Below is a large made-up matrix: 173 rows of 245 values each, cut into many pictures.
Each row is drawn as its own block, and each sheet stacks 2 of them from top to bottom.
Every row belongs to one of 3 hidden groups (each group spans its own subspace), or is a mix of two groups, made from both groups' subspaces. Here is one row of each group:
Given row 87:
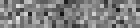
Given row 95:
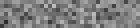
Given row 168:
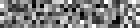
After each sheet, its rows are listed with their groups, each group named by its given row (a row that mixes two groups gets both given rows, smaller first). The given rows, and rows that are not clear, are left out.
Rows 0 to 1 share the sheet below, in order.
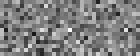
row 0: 95
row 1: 168
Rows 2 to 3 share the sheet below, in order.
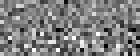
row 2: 87
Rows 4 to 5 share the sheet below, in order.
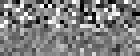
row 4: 95
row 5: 95 and 168
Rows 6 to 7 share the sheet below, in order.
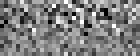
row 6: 95
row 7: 87 and 168
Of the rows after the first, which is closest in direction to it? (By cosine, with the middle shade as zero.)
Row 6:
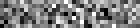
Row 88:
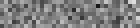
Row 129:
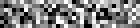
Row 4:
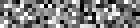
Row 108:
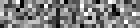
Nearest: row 129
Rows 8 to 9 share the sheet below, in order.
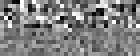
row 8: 168
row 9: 168
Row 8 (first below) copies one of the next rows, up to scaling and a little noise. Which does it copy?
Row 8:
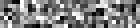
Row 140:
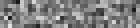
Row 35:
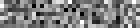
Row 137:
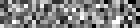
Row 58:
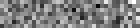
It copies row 140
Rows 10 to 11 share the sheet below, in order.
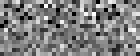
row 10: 95
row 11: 168
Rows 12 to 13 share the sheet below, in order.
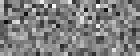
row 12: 95 and 168
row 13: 168
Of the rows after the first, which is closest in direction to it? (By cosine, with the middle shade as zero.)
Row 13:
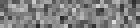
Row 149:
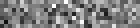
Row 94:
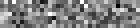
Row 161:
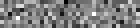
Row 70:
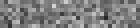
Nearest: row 149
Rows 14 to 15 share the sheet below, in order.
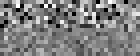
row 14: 95
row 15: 168
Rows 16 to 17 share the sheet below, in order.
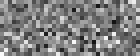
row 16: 168
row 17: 95
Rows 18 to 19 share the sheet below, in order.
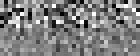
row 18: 87 and 95
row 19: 95
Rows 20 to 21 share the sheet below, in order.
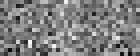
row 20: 87
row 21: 87
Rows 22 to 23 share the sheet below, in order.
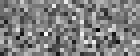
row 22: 95
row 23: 95
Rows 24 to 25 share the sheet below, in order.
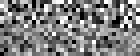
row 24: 168
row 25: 95
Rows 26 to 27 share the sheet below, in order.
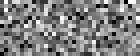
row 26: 168
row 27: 95
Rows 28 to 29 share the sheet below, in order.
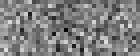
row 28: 87
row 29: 95
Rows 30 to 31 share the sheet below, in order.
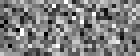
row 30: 95
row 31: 95 and 168
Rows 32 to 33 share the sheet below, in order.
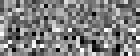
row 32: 87 and 95
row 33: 168
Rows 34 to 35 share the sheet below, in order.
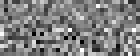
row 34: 168
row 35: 168
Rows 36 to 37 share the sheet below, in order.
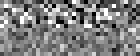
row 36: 95
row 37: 168
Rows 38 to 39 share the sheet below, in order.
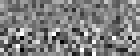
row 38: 168
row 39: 87 and 95
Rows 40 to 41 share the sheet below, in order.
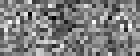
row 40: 87
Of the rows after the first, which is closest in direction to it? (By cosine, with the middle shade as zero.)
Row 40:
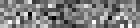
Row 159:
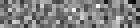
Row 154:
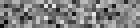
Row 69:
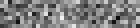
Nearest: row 154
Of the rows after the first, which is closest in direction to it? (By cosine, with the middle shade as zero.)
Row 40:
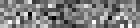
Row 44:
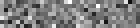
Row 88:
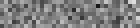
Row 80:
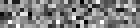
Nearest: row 80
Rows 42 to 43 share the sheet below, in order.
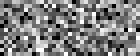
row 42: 95
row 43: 95 and 168
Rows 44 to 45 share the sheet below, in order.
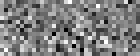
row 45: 95
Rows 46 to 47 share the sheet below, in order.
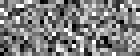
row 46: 87
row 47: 95
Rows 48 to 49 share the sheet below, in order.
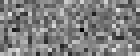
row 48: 87
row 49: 87 and 168
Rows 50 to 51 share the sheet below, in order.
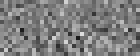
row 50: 87
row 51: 95 and 168
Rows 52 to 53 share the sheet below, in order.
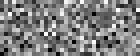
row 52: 87
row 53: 95
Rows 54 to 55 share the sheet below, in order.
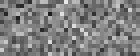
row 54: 87
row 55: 87
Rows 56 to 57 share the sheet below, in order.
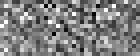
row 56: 95
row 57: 95
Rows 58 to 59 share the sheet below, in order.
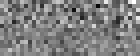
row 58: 168
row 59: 87
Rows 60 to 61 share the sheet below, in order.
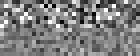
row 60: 95
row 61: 168
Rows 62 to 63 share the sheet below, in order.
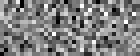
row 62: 95
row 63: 95
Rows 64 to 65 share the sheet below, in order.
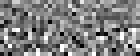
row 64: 87 and 95
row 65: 168
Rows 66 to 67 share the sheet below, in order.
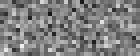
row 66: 87
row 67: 95 and 168
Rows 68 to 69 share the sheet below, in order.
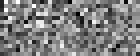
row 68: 168
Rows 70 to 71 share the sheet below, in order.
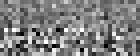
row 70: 95 and 168
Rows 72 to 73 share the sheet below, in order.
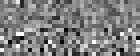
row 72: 95 and 168
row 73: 87
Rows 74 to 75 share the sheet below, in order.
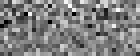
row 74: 87 and 95
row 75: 168
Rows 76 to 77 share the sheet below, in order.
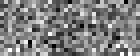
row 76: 95 and 168
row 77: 87
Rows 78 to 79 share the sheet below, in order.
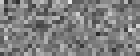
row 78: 168
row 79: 168
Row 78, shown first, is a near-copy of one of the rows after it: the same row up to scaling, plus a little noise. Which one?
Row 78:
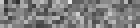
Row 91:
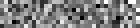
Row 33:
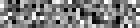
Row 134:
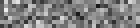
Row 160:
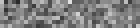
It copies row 160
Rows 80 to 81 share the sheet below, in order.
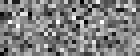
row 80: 87 and 95
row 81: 95
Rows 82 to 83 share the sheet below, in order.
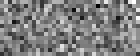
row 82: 168
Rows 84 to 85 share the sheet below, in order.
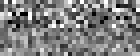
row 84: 87
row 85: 87 and 168
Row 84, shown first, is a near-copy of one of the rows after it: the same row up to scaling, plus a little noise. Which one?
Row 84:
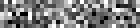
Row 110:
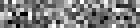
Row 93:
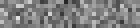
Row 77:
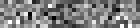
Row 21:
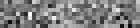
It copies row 110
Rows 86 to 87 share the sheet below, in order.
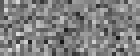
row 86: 168
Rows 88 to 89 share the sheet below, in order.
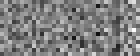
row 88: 168
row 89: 168
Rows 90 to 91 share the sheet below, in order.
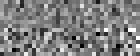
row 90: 95
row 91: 168
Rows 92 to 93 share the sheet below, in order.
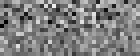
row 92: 95
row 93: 87
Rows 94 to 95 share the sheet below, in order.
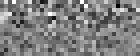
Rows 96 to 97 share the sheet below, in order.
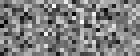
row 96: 95
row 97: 95
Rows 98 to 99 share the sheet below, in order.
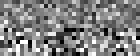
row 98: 95
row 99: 87
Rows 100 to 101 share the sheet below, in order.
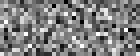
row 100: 95
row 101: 168
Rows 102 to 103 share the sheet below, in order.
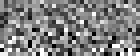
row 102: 87 and 95
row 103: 87
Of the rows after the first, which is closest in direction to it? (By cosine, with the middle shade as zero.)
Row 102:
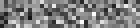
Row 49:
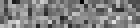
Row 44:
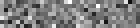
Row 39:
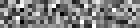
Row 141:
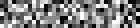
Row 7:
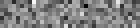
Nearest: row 49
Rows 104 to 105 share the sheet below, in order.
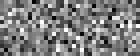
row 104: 87
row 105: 95
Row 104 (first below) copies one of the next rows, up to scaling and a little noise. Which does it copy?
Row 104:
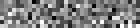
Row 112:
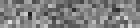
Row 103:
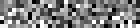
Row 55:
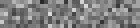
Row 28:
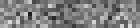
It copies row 103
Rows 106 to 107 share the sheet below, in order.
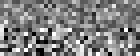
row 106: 95
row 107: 168
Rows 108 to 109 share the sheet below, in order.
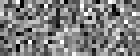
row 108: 95
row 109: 87
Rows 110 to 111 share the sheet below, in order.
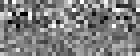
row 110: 87
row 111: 87 and 168
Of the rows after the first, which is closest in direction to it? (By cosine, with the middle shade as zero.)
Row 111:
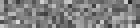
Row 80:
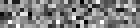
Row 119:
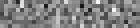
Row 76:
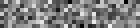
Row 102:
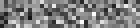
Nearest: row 80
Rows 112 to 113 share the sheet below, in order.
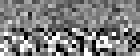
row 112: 87
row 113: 95
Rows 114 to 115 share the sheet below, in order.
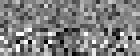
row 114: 95
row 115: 87
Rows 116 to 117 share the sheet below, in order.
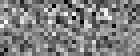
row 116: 95
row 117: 95
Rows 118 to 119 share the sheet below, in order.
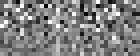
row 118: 95
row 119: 95
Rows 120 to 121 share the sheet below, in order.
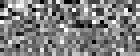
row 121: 87
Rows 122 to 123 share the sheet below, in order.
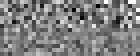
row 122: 168
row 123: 168
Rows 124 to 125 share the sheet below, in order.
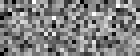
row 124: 87
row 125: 95
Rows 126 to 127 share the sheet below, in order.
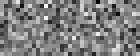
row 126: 95
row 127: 168
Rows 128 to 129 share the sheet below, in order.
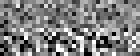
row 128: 95
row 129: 95
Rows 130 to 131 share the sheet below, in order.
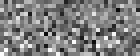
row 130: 87
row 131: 95
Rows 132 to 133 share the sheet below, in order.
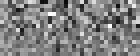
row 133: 95
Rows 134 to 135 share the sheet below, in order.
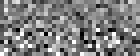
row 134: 168
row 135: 95
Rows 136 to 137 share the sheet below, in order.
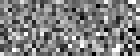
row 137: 168
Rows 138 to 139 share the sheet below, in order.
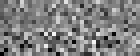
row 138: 95
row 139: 95
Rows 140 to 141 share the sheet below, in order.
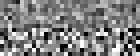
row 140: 168
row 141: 168
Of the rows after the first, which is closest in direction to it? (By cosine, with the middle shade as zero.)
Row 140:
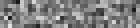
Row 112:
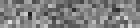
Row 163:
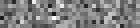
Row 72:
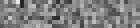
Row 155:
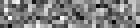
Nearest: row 163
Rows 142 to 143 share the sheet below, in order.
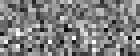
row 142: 168
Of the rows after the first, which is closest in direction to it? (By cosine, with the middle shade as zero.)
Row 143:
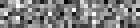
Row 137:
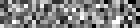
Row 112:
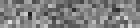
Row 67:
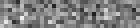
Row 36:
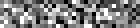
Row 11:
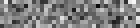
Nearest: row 137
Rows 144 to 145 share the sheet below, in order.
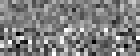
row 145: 87
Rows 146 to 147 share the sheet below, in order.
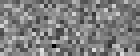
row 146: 95
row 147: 87 and 168
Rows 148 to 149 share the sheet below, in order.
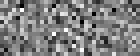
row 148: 87 and 95
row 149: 95
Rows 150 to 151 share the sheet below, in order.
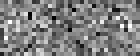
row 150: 87
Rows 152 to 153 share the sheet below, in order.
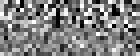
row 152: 95
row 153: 168
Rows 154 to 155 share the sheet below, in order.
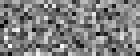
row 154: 95
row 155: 168
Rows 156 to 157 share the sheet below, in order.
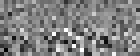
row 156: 87
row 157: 95
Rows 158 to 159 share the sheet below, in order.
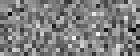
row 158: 87 and 168
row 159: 168
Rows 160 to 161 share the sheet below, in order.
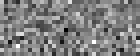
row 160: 168
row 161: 87
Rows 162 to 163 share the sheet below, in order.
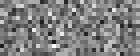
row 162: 87
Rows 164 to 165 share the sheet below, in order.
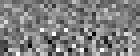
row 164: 95
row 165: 87 and 95
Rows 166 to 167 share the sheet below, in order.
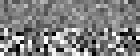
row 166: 168
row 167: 87 and 95
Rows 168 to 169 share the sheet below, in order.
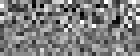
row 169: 87 and 168
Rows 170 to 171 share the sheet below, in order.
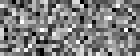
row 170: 87 and 95
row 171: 168
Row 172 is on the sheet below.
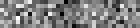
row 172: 87
